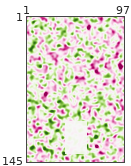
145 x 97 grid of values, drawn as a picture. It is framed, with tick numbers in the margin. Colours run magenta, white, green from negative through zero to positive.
Calmest part: bottom middle. Odd rows or columns: none. Stripes: none. Odd patch: calmer, in the bottom middle. Average level on the scale: 50%. Grain: blotchy.
